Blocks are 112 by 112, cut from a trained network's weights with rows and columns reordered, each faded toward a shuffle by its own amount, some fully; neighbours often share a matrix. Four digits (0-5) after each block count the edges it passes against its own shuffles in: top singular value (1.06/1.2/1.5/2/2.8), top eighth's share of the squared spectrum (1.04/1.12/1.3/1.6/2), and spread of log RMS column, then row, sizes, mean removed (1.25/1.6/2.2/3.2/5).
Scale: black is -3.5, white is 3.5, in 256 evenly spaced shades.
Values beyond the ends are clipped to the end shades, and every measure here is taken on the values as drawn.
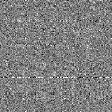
3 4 2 3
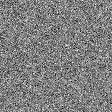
0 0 0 0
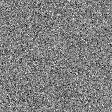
1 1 0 0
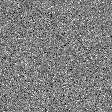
0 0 0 0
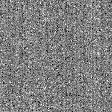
2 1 0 1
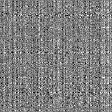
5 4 2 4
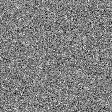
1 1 0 0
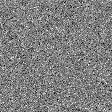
0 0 0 0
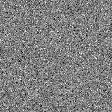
2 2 1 0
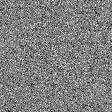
1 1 0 0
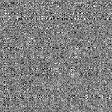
3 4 1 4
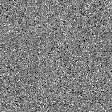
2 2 0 1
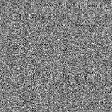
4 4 1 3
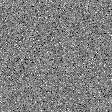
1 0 0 0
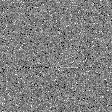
2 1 0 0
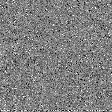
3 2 1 1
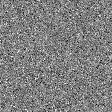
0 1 0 0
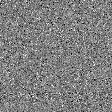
1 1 0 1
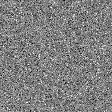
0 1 0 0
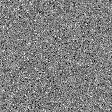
0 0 0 0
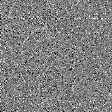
3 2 2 1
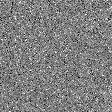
1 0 0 0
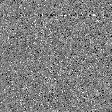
2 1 1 1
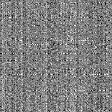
4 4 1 3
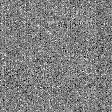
2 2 0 1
